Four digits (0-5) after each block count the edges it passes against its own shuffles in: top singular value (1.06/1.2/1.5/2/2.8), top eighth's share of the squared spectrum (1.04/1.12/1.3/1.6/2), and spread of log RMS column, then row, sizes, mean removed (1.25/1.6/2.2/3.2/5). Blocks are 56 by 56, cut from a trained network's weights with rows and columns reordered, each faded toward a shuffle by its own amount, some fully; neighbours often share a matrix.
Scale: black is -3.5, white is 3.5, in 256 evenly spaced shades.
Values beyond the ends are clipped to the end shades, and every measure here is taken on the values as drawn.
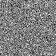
0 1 0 0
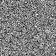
1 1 0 0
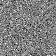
0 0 0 0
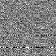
3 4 1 2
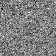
2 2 0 1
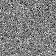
0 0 0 0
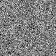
1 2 0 1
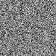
2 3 0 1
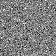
1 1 0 0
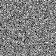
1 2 0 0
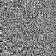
3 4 2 1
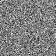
0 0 0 0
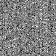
2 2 0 2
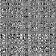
3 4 1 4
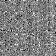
2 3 0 2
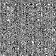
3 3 0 2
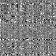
3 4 0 3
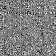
2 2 0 2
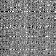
3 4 1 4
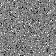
0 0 0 0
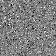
0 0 0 0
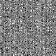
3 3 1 3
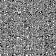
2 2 0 2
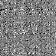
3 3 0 3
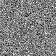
0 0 0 0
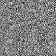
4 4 2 1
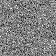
0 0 0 0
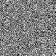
3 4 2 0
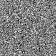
0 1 0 0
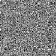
3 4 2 2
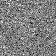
0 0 0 0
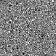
2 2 1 0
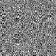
3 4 2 2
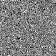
2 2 0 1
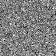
1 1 0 0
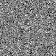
2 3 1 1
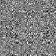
3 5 2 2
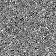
1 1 0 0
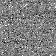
0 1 0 0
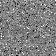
0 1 0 0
